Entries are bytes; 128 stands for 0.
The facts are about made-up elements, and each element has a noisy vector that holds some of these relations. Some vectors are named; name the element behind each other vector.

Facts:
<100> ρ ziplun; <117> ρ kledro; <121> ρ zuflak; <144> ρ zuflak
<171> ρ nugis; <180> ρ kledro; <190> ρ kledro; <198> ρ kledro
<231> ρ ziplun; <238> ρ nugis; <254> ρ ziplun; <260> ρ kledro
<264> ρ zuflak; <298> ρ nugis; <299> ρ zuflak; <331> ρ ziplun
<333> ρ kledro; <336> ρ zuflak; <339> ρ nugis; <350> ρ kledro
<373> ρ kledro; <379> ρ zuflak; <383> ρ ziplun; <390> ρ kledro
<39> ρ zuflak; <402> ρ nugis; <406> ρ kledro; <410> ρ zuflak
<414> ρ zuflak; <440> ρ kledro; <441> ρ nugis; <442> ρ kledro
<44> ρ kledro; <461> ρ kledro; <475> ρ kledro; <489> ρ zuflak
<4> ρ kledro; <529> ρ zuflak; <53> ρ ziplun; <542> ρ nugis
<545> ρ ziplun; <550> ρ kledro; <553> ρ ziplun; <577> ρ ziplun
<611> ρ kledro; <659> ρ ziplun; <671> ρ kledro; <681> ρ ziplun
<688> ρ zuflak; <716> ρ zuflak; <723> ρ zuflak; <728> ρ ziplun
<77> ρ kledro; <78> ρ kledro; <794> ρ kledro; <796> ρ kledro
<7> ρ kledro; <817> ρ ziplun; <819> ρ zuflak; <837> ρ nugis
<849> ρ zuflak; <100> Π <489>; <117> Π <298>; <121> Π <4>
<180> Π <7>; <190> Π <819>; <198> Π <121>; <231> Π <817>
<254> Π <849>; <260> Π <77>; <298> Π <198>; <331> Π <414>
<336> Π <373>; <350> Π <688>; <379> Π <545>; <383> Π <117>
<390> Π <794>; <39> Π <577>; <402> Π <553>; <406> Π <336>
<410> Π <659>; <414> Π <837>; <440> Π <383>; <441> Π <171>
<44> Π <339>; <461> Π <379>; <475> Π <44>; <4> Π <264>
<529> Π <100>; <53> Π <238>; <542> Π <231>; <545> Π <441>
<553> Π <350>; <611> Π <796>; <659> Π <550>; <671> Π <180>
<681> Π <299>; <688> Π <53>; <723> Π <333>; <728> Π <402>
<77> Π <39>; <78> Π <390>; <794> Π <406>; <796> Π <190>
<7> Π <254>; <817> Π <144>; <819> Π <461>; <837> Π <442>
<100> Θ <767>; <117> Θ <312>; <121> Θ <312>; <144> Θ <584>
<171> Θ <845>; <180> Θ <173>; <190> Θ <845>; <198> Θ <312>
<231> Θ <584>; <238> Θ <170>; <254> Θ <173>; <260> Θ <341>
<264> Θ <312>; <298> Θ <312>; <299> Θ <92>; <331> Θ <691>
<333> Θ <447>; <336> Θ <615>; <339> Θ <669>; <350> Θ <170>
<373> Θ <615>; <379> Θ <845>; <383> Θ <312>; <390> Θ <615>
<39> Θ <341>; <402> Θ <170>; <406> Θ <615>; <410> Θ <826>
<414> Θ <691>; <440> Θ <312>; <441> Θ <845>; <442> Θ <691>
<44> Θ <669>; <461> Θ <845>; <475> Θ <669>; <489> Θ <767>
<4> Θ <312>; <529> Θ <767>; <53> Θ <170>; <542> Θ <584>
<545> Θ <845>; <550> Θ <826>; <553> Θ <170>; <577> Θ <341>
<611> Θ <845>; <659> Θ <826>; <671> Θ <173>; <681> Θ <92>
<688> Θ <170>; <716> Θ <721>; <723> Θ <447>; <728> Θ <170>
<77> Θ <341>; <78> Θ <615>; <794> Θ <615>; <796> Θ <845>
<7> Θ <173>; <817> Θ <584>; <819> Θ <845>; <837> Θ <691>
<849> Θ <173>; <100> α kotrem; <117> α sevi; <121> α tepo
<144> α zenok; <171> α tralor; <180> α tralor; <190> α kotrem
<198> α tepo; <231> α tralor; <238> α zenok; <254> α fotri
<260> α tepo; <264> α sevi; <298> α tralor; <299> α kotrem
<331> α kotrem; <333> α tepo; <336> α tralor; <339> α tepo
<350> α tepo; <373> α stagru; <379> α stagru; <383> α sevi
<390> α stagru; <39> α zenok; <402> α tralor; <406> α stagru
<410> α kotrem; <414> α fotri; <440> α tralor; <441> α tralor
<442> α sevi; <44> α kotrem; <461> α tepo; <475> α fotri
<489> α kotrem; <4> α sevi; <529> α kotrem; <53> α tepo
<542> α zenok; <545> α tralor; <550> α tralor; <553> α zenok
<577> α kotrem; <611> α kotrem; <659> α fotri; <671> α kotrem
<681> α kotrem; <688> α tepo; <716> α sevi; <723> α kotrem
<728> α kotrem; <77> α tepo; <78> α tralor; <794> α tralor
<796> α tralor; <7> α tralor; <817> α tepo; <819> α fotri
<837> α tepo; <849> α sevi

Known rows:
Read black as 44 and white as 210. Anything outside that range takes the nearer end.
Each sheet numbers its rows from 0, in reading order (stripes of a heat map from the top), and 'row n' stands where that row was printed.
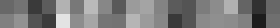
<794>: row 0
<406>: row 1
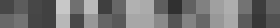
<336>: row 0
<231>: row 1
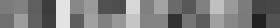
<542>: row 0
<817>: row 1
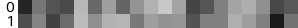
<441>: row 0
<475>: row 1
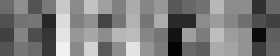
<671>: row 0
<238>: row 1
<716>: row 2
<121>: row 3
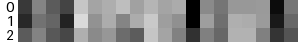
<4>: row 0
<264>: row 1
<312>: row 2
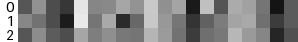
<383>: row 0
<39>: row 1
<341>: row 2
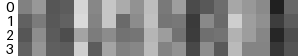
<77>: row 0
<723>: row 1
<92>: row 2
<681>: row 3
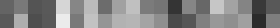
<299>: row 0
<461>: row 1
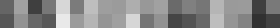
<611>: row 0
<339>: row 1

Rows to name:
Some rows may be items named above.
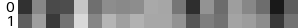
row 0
<254>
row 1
<190>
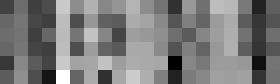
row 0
<414>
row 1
<231>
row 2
<78>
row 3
<231>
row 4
<4>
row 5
<379>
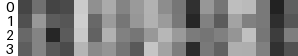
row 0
<414>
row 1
<577>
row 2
<796>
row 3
<312>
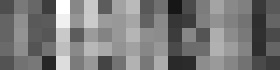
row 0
<688>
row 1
<350>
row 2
<100>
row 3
<44>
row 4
<238>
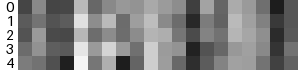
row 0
<659>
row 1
<489>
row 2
<845>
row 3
<198>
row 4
<144>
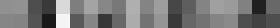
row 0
<390>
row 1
<553>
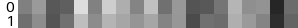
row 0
<260>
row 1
<44>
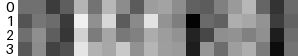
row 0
<180>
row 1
<121>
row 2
<373>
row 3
<117>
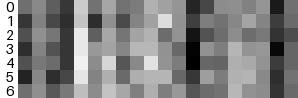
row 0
<373>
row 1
<545>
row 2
<53>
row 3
<849>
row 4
<121>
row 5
<819>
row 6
<671>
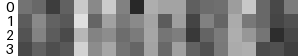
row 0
<440>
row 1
<728>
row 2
<170>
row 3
<402>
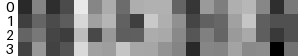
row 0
<819>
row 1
<298>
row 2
<231>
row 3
<442>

